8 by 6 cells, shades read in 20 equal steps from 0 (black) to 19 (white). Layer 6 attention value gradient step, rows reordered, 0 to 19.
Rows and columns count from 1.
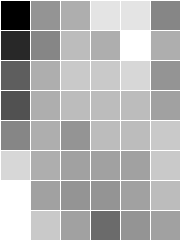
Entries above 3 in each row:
5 5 6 6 6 6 6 6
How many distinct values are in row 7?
4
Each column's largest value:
19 15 15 17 19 15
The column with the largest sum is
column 5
